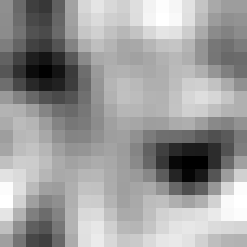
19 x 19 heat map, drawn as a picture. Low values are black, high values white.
Lone odd cells: none. Grain: blotchy. Average level on the scale: 60%.
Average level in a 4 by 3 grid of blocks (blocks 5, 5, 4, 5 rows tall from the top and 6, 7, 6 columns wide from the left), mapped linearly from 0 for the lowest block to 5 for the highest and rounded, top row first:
1 5 4
1 3 4
4 3 0
3 5 5
